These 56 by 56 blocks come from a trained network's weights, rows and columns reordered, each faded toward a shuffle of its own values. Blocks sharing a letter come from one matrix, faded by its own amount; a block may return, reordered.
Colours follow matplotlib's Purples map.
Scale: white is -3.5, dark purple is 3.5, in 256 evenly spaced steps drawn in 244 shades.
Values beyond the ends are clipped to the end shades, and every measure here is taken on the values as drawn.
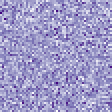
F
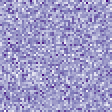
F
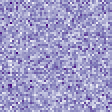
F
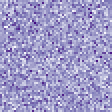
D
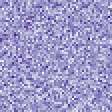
D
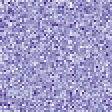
F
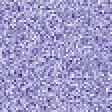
D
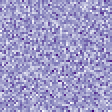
D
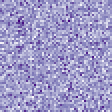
F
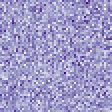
D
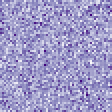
D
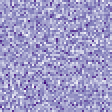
D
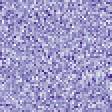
D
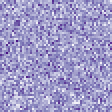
D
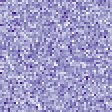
D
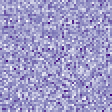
F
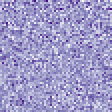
D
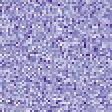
F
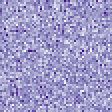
F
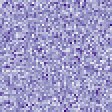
D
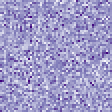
F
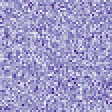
D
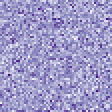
F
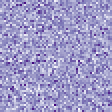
F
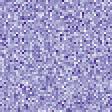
D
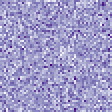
F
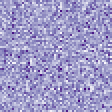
F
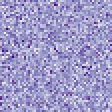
D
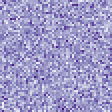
D
